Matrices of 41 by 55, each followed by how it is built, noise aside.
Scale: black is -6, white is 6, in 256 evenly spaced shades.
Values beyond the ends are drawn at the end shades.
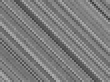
Toeplitz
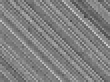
Toeplitz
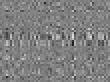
low rank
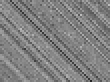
Toeplitz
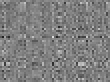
low rank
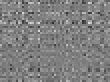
low rank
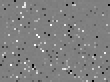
sparse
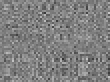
low rank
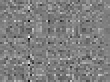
low rank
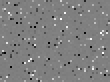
sparse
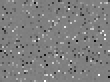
sparse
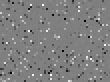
sparse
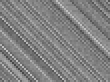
Toeplitz
